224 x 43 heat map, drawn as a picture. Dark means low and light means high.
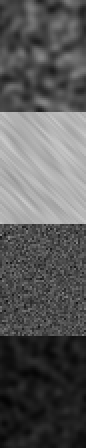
It is made of 4 by 1 panels. Panel 1,1: low, blotchy. Panel 2,1: high, slanting down to the right, faint in contrast. Panel 3,1: low, fine-grained. Panel 4,1: very low, blotchy, faint in contrast.
